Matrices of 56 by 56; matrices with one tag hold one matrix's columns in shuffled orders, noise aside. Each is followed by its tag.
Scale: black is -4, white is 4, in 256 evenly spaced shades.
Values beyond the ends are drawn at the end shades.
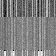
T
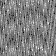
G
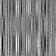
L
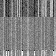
T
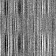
L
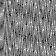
G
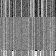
T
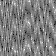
G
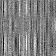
L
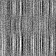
L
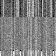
T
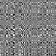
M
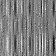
L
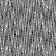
G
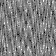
G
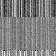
T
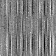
L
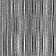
L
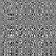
M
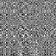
M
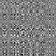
M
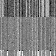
T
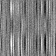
L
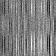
L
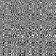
M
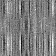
L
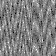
G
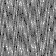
G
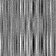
L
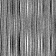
L
